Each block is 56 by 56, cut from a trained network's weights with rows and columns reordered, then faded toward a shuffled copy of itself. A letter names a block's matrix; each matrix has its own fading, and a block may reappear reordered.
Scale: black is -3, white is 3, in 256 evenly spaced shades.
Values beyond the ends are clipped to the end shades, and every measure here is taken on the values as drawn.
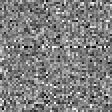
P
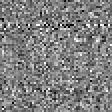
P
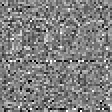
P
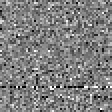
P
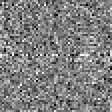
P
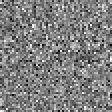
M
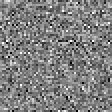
M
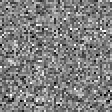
M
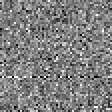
P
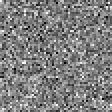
M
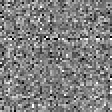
P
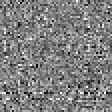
P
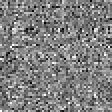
M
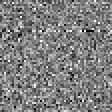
P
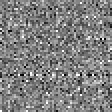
P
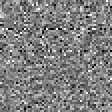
P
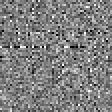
P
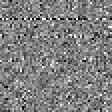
P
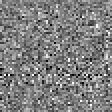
P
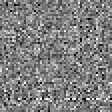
P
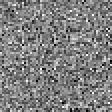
M
